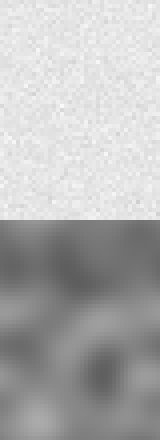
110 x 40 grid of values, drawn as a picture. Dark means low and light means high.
The table splits into 2 rows of 1 panel. Panel 1,1: very high, fine-grained, faint in contrast. Panel 2,1: middling, smooth.
